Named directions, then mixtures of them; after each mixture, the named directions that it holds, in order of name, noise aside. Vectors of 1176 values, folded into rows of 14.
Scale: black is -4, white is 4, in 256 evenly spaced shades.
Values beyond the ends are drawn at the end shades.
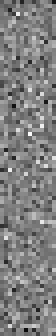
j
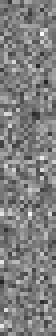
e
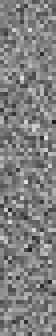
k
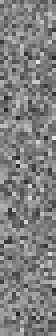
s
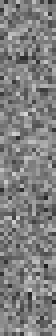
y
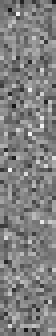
j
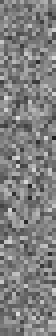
s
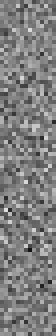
k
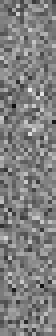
j, k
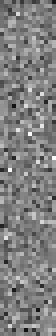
j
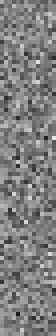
s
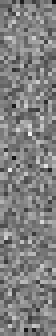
j, s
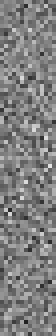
k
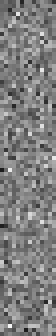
e, j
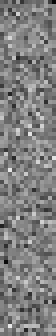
j, y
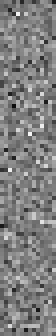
j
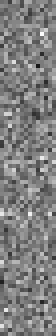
e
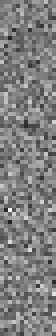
k, s
